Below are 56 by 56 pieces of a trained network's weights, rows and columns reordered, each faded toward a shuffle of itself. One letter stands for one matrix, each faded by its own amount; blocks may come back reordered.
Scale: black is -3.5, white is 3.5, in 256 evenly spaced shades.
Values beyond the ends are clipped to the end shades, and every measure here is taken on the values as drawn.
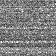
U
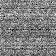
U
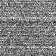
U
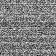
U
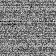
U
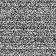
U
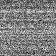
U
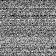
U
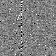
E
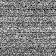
U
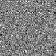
E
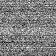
U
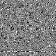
E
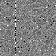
E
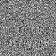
E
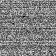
U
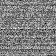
U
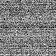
U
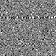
E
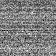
U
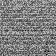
U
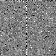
E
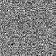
E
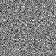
E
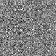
E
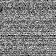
U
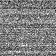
U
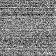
U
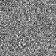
E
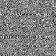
E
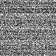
U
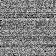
U
